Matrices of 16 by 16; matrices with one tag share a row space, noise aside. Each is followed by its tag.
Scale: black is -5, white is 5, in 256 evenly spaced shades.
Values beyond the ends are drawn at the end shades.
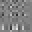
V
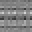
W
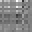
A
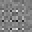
V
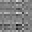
A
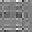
A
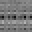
W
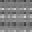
W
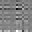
A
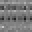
W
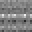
W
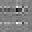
A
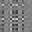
V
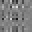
V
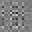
V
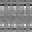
W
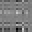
A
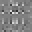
V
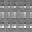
W
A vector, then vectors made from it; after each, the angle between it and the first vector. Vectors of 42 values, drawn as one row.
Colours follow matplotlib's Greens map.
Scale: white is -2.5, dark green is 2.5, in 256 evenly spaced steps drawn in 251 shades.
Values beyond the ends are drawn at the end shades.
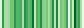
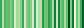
nearly opposite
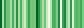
orthogonal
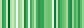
orthogonal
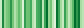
partly aligned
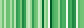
orthogonal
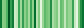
partly opposed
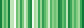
partly opposed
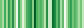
orthogonal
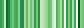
orthogonal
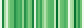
nearly parallel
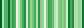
partly opposed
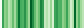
partly aligned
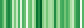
orthogonal
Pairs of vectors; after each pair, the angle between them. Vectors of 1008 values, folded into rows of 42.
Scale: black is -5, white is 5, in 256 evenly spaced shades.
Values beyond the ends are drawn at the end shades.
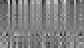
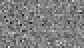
orthogonal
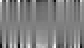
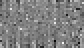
partly opposed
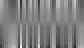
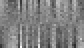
nearly parallel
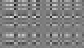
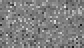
orthogonal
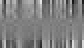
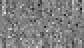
partly opposed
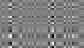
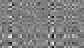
nearly parallel
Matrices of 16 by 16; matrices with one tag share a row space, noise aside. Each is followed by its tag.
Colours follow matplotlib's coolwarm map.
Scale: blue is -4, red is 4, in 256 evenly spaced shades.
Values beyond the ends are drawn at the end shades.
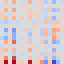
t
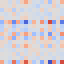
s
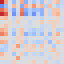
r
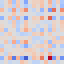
s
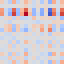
s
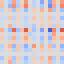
s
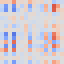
t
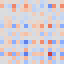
s
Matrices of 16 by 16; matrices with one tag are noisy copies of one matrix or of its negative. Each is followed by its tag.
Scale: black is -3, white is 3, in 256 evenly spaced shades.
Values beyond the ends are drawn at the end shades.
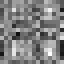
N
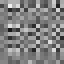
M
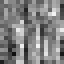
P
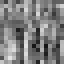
P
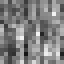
P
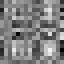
N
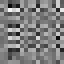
M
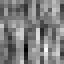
P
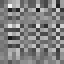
M
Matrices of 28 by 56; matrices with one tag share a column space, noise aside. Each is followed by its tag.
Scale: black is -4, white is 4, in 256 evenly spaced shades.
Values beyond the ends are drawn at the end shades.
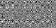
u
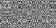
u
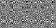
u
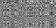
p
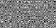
u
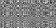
p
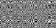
u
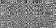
p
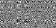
u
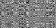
p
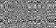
u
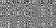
p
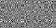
u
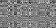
p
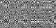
u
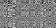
p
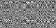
u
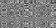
p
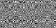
u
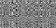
p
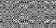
u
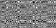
u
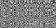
p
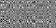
u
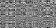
p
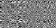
u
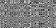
p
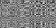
p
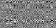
u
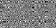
u
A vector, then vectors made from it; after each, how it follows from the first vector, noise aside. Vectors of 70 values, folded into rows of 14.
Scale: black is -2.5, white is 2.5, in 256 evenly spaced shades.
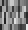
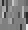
partly zeroed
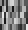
copied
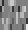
partly zeroed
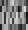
copied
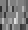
partly zeroed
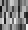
copied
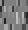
partly zeroed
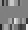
partly zeroed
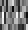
copied
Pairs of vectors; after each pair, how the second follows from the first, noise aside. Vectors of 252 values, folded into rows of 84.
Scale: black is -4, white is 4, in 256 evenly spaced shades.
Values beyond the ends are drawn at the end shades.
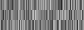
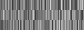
sign-scrambled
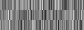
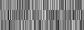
sign-scrambled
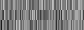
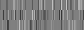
partly zeroed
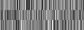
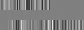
partly zeroed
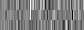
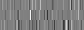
partly zeroed
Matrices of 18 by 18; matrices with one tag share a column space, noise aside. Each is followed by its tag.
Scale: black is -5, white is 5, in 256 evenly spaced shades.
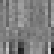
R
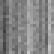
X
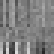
R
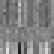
R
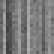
X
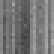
X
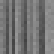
X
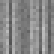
X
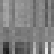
R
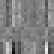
R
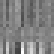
R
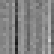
X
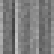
X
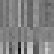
R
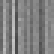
X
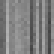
X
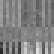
R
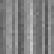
X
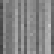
X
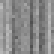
X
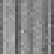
X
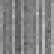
X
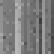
X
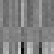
R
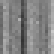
X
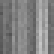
X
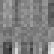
R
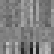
R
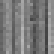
X
